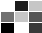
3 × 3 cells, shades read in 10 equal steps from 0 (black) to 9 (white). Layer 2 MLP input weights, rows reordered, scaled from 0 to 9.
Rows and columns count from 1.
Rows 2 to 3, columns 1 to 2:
4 7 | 0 9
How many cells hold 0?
1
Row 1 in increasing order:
1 7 9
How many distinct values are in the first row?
3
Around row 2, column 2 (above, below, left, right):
1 9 4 3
